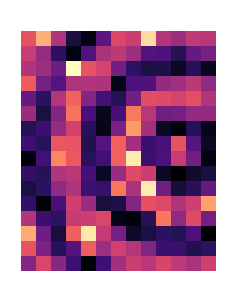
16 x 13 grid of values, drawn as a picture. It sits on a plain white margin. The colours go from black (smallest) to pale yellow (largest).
The ninth with the highest average is the top left. There is no overall slope. Concentric rings centre on the middle right.
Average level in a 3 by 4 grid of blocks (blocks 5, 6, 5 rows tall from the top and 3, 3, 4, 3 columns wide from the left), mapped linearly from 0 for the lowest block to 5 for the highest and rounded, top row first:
4433 / 1250 / 2533
